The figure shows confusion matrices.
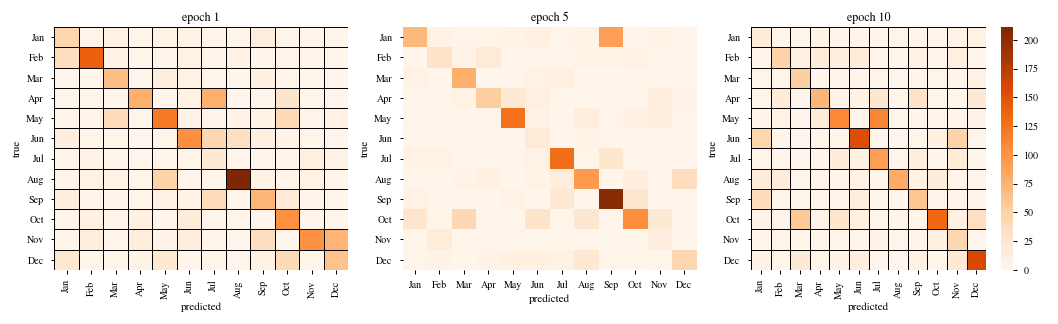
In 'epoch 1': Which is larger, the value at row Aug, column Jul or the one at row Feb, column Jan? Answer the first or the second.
the second
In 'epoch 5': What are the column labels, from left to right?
Jan, Feb, Mar, Apr, May, Jun, Jul, Aug, Sep, Oct, Nov, Dec
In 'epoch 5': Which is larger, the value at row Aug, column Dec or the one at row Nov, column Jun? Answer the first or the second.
the first
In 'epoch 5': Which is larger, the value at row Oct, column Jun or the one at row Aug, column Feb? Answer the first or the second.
the first
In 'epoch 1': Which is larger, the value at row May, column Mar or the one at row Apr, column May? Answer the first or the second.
the first
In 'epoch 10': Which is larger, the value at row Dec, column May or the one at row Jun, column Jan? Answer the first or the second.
the second
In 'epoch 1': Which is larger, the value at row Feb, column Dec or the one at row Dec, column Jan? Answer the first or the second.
the second
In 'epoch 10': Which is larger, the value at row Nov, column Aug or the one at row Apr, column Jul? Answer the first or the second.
the second
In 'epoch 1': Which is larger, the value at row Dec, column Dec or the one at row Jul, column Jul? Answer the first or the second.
the first
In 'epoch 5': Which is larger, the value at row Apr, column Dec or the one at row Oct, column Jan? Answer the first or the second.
the second
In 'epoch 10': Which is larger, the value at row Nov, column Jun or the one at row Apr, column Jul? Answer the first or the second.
the second
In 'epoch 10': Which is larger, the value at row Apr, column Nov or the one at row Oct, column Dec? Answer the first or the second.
the second
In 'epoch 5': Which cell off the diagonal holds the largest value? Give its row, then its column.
Jan, Sep
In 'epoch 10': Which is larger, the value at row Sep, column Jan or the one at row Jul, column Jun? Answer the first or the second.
the first
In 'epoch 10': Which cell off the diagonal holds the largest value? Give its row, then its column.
May, Jul
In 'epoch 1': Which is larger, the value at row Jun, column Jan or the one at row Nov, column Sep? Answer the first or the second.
the second
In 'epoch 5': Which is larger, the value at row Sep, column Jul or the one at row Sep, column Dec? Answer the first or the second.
the first
